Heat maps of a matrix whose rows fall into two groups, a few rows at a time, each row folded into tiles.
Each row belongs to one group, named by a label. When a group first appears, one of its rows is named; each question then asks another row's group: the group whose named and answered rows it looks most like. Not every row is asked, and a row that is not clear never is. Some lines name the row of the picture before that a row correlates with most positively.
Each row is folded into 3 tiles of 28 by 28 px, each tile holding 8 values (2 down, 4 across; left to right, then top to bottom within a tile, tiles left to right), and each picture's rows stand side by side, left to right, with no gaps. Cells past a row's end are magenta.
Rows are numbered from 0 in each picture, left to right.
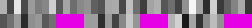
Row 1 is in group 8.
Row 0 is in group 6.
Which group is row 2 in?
8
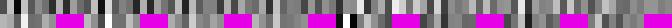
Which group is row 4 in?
8
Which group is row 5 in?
6
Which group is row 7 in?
8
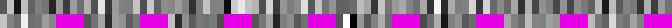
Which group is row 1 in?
6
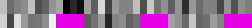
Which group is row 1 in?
6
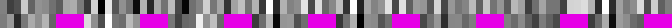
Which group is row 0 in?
8
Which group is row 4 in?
6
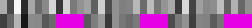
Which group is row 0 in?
6
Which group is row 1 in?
6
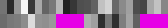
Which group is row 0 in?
8
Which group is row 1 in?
8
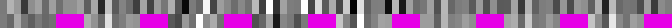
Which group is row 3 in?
6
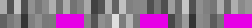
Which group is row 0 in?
6
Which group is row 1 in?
8
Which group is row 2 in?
6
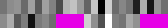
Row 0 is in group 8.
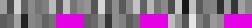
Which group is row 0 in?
6
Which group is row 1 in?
6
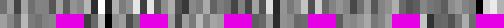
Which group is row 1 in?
6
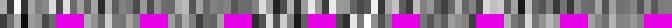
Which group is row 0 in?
6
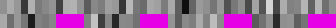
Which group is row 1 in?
8
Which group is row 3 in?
6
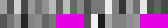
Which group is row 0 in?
6
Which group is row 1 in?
8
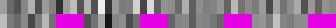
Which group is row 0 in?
8
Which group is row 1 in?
6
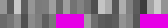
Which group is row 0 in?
6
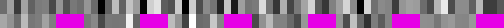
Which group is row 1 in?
8
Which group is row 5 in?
8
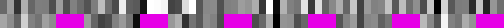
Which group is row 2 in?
8
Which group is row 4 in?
6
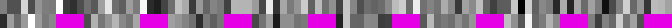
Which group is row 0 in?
8
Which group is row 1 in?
8
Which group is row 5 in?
8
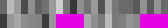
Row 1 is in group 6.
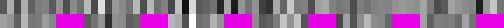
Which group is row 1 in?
6
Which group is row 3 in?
8
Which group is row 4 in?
8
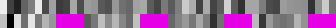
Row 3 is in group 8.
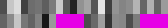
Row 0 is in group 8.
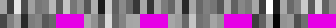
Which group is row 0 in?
6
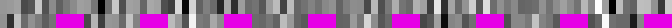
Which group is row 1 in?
8
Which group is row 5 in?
6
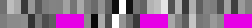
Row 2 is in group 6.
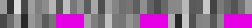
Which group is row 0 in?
6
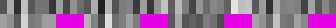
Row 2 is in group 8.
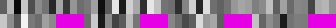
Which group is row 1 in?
8
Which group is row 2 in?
8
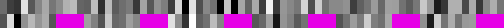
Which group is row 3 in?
6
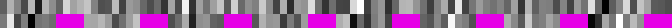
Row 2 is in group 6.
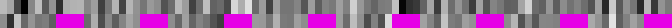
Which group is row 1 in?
8
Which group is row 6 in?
8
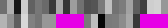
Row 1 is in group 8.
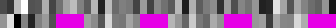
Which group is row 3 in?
8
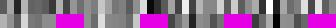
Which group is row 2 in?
6
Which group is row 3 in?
6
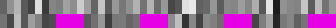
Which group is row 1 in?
6
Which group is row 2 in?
8
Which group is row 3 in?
6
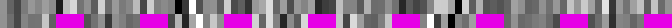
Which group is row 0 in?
8
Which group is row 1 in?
6
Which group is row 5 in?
8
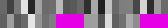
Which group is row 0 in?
8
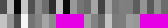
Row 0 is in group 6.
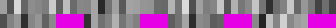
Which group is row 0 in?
6
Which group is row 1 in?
8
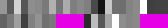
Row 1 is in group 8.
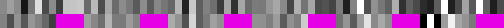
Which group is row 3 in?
8
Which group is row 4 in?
8
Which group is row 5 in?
8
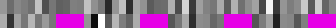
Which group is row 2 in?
6
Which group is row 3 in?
6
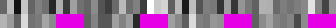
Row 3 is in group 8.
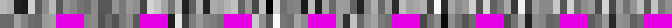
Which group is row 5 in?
6
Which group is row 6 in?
6
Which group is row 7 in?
6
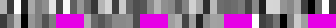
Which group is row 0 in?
6
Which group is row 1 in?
8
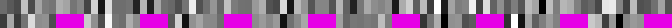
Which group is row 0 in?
8
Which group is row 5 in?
6
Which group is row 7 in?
8
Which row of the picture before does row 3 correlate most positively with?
2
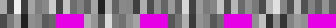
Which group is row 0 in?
6
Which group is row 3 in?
8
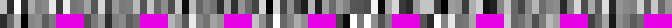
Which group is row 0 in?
6
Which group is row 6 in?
8
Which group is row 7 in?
6
